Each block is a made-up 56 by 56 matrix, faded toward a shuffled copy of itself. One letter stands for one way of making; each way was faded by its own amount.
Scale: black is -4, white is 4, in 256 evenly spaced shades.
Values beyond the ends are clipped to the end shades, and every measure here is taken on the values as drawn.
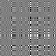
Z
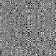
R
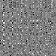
R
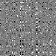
R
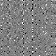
R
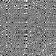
R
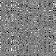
R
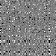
R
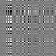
Z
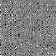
R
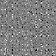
R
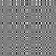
Z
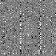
R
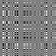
Z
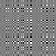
Z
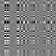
Z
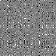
R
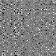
R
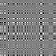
Z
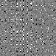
R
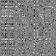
R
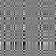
Z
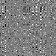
R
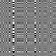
Z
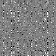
R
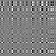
Z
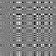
Z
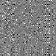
R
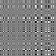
Z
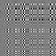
Z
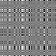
Z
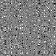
R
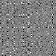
R
